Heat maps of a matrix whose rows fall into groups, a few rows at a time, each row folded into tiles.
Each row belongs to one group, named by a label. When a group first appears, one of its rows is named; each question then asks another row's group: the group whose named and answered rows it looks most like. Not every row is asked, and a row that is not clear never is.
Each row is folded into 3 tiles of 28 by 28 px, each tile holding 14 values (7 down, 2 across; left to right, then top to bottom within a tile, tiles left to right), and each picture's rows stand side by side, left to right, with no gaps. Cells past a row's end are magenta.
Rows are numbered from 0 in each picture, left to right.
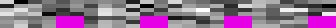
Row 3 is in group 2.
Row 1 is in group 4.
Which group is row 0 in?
4
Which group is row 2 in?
4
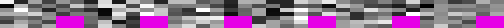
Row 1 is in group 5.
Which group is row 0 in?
4
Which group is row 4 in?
2
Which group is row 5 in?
4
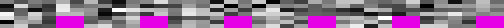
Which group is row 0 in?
5
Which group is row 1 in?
2
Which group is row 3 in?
4
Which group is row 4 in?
2
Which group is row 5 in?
5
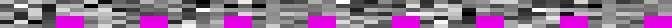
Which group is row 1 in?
4
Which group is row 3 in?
4
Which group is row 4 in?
2
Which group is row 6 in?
2
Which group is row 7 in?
4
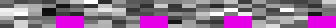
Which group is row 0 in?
4
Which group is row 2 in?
5
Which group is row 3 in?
2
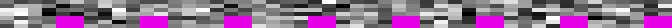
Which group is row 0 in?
4
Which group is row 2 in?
4
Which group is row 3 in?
2
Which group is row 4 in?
5
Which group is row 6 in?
2
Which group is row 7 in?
4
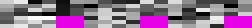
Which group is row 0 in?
2
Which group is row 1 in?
4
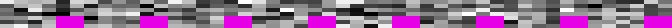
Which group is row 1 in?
4
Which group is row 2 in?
2
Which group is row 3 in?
2
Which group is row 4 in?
2
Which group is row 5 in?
5
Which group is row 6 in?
5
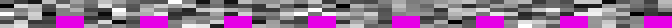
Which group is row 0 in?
5
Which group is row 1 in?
5
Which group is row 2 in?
2
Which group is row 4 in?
5
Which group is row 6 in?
2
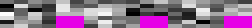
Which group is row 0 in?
5
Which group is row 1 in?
4
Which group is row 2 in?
5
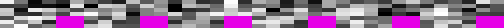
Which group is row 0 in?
2
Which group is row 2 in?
5
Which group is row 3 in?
2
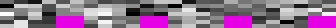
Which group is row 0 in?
5
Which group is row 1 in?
4
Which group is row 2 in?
4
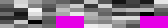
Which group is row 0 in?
5
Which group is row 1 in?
2
